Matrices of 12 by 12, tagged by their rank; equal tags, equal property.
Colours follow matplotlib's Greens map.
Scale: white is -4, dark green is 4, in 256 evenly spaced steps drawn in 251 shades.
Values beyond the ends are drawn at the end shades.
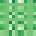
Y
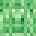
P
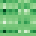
Y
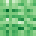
P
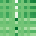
Y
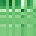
Y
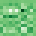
P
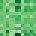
P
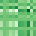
Y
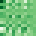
P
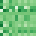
P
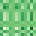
Y
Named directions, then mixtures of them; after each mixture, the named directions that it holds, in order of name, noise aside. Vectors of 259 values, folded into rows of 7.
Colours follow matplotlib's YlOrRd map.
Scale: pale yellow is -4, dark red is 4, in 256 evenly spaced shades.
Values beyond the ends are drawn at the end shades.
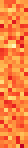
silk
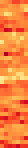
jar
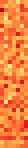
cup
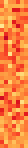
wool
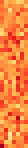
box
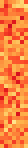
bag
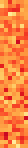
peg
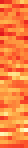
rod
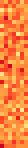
box, cup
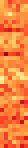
jar, peg, silk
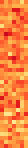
bag, rod, wool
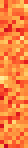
bag, jar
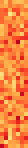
box, peg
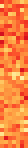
peg, rod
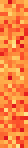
peg, silk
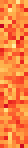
box, cup, silk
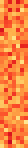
box, cup, peg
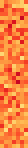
bag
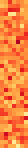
peg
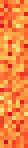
wool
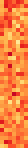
box, cup, wool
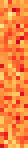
box, peg, wool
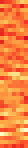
rod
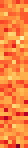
jar, peg, silk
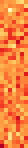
box, silk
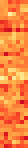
jar, peg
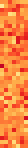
peg, rod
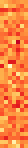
cup, peg, wool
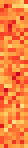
bag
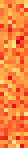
cup, peg, silk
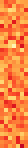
silk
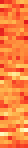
rod
